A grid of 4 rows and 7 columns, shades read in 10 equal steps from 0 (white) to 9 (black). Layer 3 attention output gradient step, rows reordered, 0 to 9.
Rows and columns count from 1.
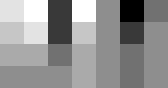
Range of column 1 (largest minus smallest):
3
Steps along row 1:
down up down up up down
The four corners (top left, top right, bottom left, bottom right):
1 5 4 4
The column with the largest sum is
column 6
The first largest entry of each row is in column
6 3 3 6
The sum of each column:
10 8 23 8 16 26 17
